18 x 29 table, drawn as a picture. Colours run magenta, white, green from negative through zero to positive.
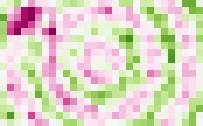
Histogram: bell-shaped. Odd patch: lower, in the top left. Ninth with the lowest average: top left. Rings: centred on the centre.
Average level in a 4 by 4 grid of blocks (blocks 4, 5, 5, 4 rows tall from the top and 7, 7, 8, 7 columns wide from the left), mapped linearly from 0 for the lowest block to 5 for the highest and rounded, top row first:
0335 | 3245 | 4344 | 4345
